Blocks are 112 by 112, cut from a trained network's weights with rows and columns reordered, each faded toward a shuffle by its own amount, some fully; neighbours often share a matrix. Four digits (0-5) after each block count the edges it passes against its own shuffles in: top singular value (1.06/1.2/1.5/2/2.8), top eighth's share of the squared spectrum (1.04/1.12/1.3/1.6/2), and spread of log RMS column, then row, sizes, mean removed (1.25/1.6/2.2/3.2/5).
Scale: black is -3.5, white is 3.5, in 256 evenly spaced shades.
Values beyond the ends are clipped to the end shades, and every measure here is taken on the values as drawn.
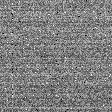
3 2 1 0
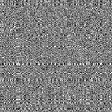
5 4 2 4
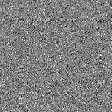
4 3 1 1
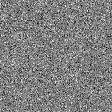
3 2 0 1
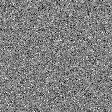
2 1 0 0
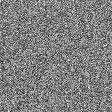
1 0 0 0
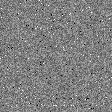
1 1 0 0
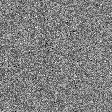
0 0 0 0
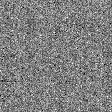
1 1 0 0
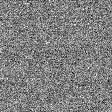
1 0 0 0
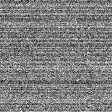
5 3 1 2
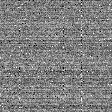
4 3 2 1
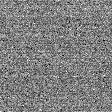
2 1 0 0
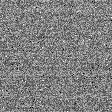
2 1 0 0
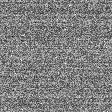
3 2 0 0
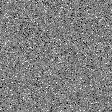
1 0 0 1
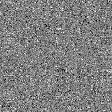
3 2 0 1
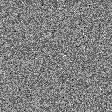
0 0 0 0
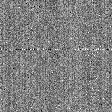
3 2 0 1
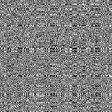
5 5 2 4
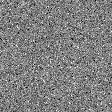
0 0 0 0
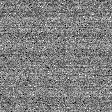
3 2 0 0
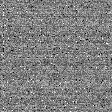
3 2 1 0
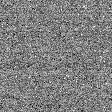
1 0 0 0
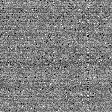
3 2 1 0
